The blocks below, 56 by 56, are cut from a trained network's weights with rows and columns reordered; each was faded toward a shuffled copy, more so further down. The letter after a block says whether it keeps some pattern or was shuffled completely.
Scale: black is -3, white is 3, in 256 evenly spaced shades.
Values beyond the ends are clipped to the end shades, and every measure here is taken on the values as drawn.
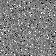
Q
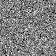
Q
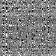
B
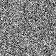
Q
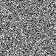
Q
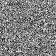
Q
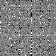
B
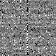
B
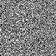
B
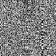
B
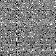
B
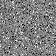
Q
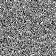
Q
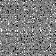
B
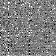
B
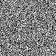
Q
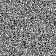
Q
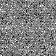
B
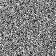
Q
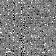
B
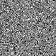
B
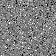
Q
